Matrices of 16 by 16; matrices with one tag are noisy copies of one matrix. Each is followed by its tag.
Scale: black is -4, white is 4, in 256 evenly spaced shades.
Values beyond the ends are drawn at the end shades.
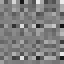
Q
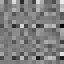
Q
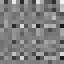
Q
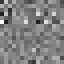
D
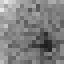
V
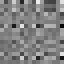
Q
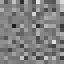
Q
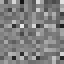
Q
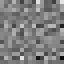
Q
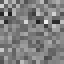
D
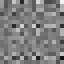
Q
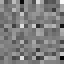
Q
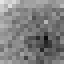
V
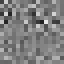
D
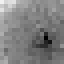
V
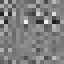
D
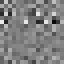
D
